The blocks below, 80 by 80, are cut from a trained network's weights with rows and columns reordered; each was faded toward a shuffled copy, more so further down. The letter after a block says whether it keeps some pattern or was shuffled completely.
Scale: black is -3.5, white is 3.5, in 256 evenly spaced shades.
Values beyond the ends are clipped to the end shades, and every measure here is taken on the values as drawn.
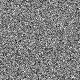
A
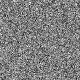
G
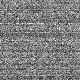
G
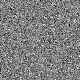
A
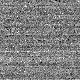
G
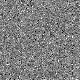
G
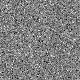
A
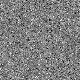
G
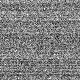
G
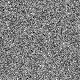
A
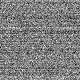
G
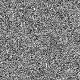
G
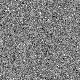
A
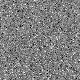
A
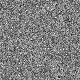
A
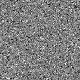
G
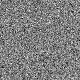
A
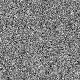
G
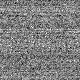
G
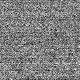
G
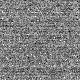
G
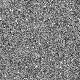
A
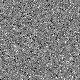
A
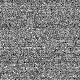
G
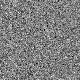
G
